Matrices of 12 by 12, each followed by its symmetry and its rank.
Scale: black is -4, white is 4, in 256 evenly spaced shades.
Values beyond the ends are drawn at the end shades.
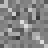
symmetric, full rank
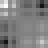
symmetric, rank one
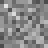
symmetric, full rank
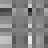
neither, rank one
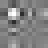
symmetric, rank one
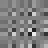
symmetric, rank one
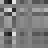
neither, rank one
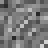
symmetric, full rank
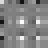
symmetric, rank one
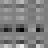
neither, rank one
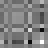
symmetric, rank one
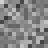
symmetric, full rank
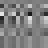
neither, rank one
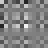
symmetric, rank one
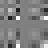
symmetric, rank one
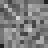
symmetric, full rank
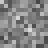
symmetric, full rank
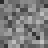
symmetric, full rank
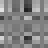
neither, rank one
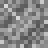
symmetric, full rank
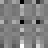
neither, rank one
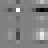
neither, rank one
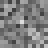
symmetric, full rank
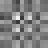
symmetric, rank one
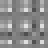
symmetric, rank one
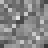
symmetric, full rank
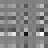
neither, rank one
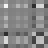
symmetric, rank one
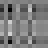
neither, rank one
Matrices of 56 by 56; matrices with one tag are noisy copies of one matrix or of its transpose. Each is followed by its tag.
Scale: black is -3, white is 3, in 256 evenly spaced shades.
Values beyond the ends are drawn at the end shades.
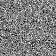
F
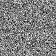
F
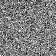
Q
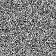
F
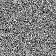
F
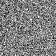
Q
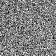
Q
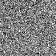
Q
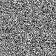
F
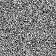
F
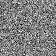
F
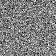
Q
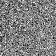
Q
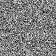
F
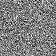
F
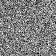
Q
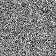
F
